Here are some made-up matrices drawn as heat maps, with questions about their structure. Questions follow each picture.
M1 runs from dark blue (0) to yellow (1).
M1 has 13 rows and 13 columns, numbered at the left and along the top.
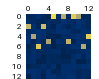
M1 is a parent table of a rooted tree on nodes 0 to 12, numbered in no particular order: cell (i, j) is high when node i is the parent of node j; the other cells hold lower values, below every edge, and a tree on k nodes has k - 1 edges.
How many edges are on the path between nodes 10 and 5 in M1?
2
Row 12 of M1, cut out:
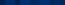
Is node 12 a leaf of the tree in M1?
yes
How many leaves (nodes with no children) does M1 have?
8
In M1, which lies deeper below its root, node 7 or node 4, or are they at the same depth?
node 4
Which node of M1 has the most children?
0
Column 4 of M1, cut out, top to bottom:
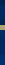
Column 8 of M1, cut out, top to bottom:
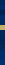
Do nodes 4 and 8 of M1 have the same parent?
yes
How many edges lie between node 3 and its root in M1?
2
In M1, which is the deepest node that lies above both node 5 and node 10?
0
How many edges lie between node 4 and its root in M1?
4
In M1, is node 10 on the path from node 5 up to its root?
no
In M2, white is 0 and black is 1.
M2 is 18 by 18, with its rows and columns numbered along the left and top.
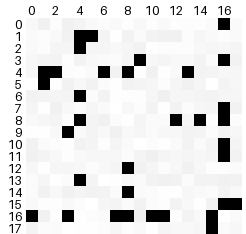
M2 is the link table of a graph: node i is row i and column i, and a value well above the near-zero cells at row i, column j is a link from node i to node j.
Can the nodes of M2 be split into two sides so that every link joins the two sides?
yes
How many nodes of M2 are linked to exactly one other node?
12
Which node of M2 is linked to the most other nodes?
node 16
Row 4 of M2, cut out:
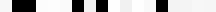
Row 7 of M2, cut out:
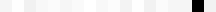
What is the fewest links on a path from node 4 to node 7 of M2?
3
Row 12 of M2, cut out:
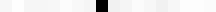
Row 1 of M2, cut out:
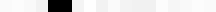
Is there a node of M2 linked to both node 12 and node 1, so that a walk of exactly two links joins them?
no
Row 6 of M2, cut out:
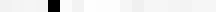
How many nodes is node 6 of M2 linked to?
1
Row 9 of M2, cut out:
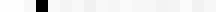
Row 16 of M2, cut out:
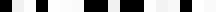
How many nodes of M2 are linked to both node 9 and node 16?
1
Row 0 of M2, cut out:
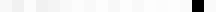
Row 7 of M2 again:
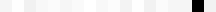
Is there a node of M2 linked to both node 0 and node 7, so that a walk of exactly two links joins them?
yes
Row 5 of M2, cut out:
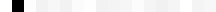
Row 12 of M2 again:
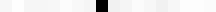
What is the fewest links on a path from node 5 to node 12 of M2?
4
